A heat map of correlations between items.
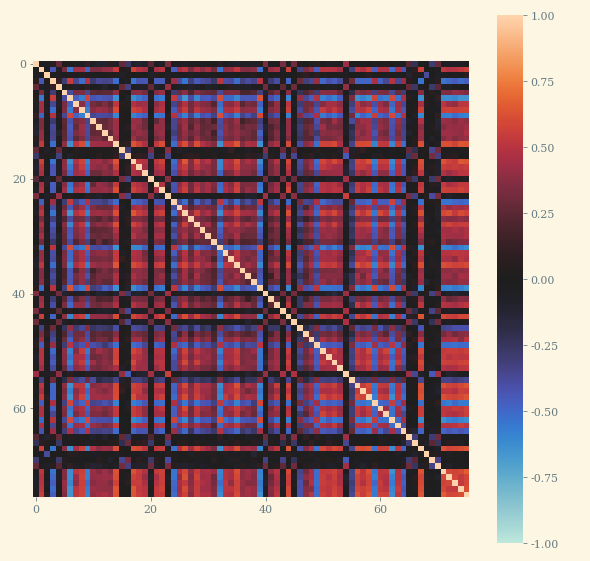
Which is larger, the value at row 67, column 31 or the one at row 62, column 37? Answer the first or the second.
the first
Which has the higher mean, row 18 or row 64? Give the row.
18
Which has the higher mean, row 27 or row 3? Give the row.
27
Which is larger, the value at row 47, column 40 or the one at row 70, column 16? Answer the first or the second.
the first
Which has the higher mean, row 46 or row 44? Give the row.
44
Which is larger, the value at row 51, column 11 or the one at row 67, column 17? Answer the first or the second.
the second
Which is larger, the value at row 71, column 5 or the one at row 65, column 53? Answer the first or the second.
the first
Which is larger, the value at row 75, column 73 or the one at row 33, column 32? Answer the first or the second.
the first
